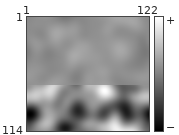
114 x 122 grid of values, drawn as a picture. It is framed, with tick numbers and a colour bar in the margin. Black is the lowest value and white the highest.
A horizontal seam about 60% of the way down splits the table, and the top part is calmer. No lone cell stands out from its neighbours. The bottom right is the roughest part.
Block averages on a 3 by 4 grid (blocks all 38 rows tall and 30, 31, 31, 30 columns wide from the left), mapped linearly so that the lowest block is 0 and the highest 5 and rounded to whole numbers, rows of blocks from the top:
4 4 4 4 / 4 4 5 3 / 3 0 4 1
